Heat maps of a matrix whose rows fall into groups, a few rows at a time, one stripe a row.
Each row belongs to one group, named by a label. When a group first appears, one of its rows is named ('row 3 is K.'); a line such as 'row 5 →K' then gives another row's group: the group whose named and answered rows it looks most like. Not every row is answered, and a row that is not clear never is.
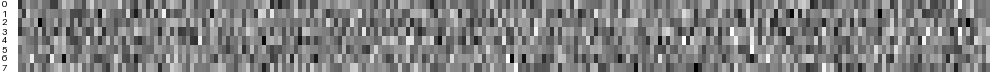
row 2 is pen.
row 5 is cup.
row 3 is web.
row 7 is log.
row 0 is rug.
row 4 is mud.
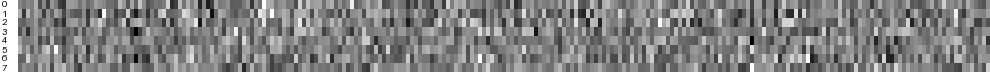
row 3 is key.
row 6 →rug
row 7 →cup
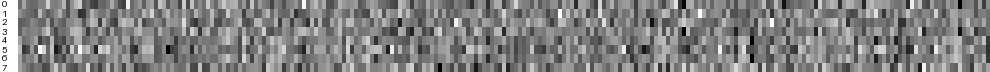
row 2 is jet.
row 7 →mud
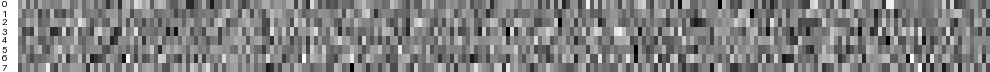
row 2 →log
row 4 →jet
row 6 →mud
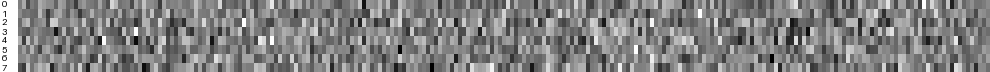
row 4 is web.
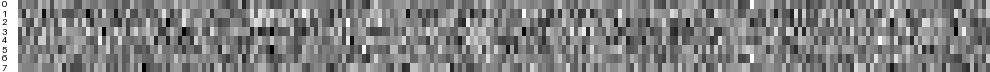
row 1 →web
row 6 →cup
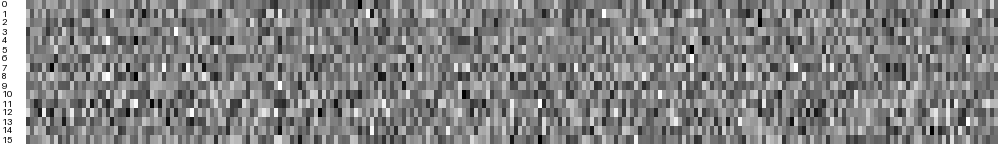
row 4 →key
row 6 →mud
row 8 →key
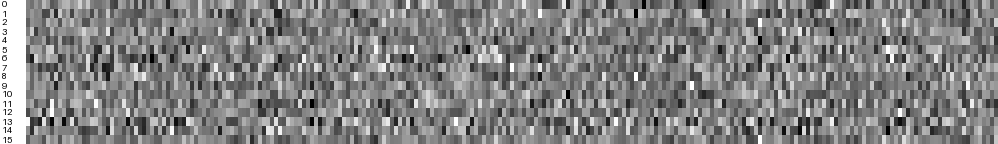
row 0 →log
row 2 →cup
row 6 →rug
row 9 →mud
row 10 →log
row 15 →cup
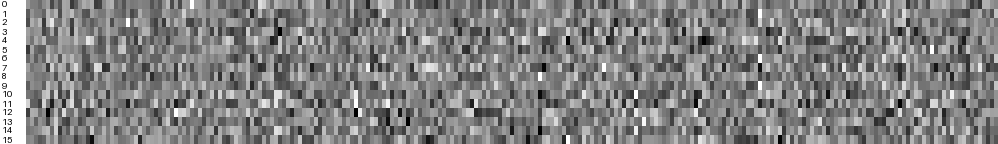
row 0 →web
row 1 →cup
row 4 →log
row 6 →cup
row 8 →key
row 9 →cup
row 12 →pen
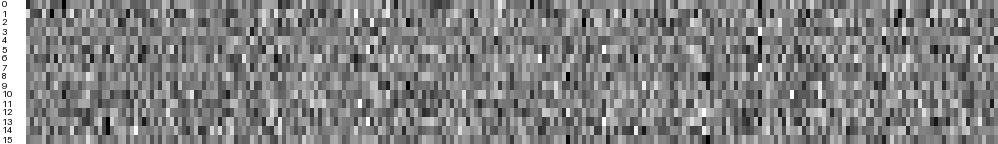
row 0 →rug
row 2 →jet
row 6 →key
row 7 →cup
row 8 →log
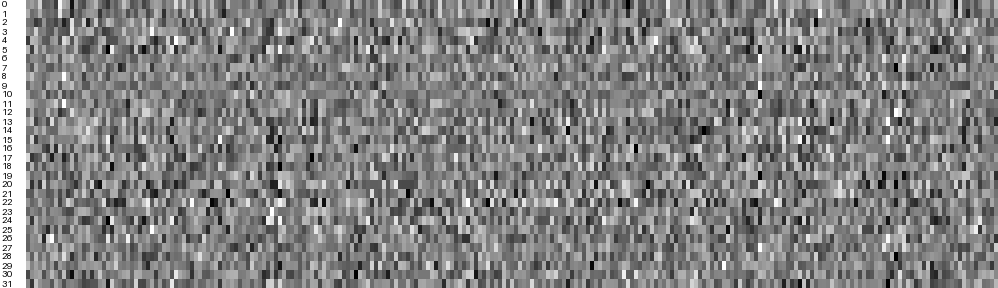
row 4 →pen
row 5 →web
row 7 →jet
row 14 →log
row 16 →key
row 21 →jet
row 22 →jet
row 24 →web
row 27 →cup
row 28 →rug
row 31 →web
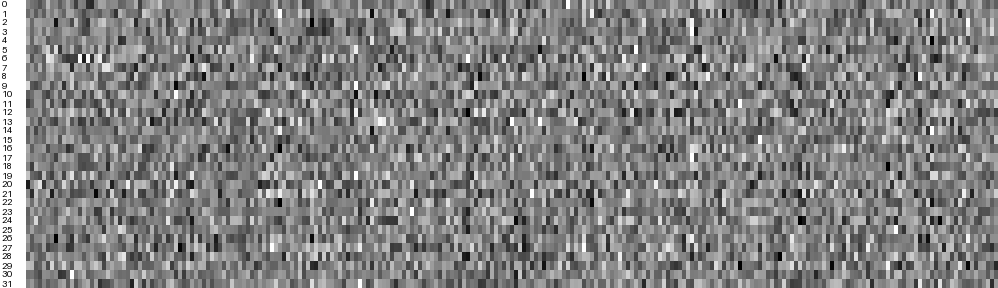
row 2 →mud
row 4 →jet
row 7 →key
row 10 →pen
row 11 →web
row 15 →cup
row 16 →jet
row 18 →web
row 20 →pen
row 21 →web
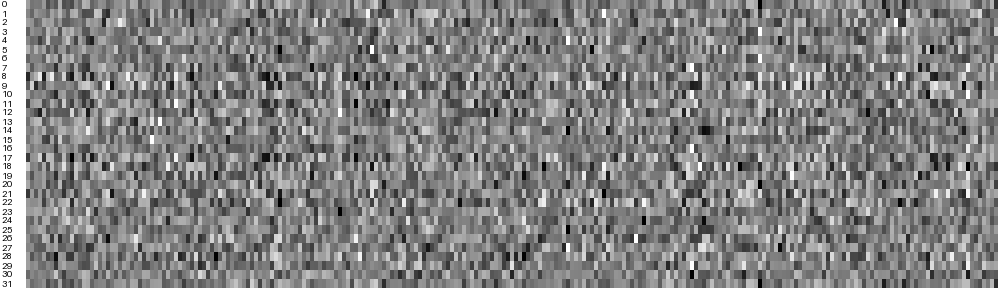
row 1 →web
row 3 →cup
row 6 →cup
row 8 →pen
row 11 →pen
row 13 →key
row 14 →log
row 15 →key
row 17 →pen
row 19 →mud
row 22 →key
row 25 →log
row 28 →mud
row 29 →mud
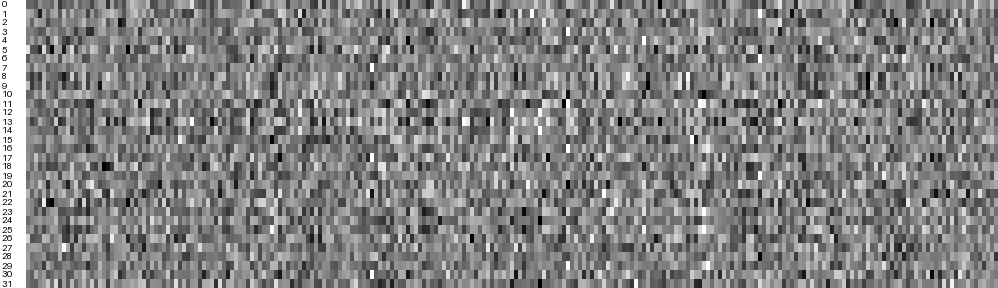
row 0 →jet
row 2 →jet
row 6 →cup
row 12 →key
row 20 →log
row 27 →rug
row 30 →jet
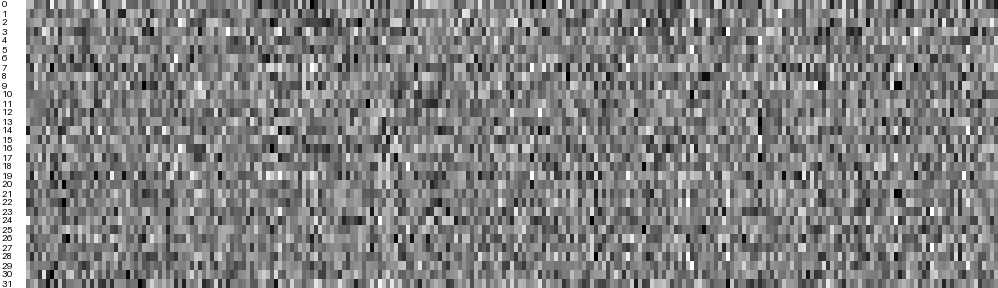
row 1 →jet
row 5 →mud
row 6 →pen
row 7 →web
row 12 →key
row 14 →rug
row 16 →mud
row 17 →rug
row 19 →web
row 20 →rug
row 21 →rug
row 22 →rug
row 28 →rug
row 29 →mud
